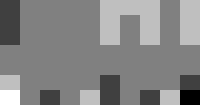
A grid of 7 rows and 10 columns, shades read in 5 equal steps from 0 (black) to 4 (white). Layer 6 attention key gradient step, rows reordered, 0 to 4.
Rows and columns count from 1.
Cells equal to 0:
1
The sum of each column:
14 14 13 14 15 15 15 16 15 14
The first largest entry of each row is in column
6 6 6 1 1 1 1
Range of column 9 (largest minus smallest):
1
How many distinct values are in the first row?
3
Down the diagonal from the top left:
1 2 2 2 2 1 2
